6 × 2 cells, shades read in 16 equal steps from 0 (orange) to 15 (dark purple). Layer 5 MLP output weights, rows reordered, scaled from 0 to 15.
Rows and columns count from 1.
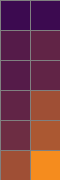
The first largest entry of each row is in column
1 1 1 1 1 1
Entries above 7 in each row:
2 2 2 1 1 0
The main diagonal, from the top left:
15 12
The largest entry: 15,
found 2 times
